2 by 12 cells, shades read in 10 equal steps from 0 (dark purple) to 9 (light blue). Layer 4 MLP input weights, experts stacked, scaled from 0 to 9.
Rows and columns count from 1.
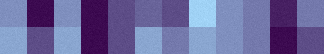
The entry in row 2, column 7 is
5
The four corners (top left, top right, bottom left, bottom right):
6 5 7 3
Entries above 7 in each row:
1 0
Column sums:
13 3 13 0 6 11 8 16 12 10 1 8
